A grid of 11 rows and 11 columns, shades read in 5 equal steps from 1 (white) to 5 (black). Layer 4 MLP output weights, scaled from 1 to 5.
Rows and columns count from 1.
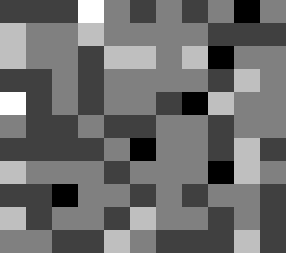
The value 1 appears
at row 1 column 4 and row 5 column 1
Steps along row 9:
same up down same up down up down same up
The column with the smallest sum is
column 1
